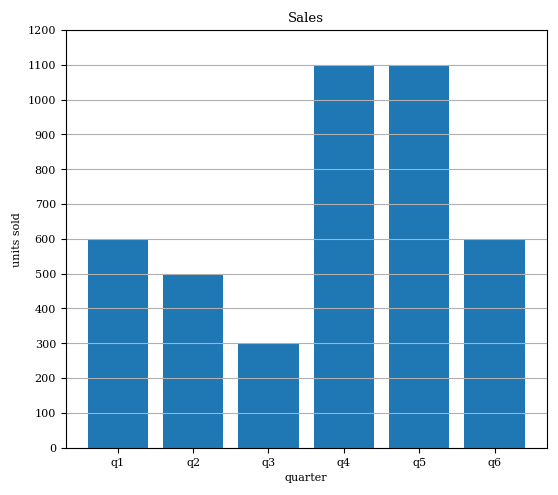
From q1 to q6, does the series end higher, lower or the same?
the same
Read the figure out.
Title: Sales
x-axis: quarter, ticks q1 q2 q3 q4 q5 q6
y-axis: units sold, ticks 0 100 200 300 400 500 600 700 800 900 1000 1100 1200
Values:
600 500 300 1100 1100 600
